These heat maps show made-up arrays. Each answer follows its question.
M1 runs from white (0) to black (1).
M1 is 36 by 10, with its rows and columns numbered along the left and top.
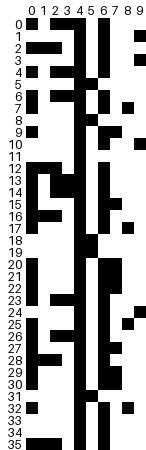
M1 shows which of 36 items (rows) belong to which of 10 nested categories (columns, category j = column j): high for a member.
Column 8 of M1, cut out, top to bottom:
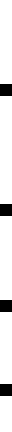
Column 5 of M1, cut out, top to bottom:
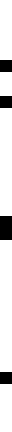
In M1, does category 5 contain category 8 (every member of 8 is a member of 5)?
no
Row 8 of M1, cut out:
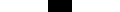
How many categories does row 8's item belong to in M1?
2
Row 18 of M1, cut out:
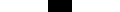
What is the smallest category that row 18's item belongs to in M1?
5
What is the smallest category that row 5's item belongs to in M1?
5
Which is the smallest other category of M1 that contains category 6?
4
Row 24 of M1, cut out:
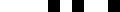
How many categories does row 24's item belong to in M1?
3
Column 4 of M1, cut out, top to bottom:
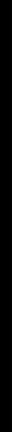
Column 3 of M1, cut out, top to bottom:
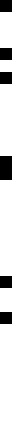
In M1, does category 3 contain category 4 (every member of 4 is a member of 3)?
no
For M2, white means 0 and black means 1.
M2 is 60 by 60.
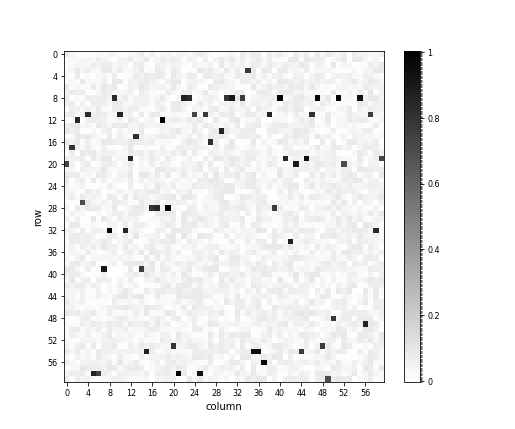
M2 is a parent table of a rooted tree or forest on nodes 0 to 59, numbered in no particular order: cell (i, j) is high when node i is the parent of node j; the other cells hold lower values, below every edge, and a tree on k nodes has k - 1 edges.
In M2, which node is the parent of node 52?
20
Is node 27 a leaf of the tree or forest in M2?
no
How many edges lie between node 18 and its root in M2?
3
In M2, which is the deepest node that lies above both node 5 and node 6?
58
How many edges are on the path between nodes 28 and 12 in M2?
2
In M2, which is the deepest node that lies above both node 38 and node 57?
11
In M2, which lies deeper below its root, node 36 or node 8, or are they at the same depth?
the same depth
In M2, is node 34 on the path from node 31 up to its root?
no
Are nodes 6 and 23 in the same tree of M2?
yes
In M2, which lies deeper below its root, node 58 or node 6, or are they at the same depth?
node 6
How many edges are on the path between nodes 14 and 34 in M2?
6
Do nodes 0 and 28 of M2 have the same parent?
no
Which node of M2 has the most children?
8
